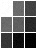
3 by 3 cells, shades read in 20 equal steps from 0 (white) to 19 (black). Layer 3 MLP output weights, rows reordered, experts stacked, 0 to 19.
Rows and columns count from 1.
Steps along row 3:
up up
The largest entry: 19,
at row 3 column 3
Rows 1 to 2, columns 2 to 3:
11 14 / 12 16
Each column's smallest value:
0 11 14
